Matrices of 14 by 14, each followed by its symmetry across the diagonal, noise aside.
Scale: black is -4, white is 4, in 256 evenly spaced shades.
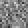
neither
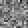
neither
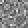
symmetric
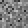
symmetric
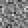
antisymmetric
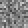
neither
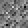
symmetric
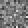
symmetric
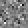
antisymmetric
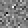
antisymmetric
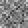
symmetric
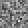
antisymmetric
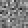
antisymmetric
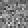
neither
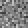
antisymmetric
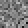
symmetric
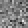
antisymmetric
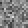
neither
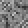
symmetric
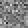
neither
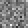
neither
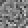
symmetric
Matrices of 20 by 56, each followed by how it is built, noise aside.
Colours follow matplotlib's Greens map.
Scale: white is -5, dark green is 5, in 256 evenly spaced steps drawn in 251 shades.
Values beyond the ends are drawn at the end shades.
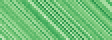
Toeplitz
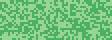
noise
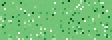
sparse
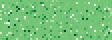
sparse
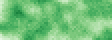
smooth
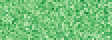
noise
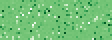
sparse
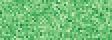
noise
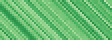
Toeplitz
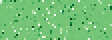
sparse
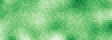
smooth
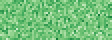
noise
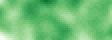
smooth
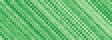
Toeplitz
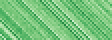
Toeplitz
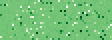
sparse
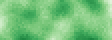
smooth
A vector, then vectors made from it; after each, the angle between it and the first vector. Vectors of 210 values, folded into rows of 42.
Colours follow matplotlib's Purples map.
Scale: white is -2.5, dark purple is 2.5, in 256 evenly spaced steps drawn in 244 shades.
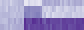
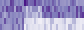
nearly opposite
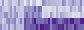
nearly parallel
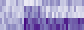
nearly parallel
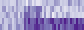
nearly parallel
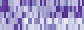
partly opposed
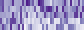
partly opposed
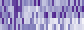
partly opposed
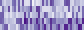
partly aligned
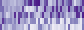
partly opposed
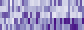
partly aligned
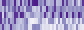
partly opposed
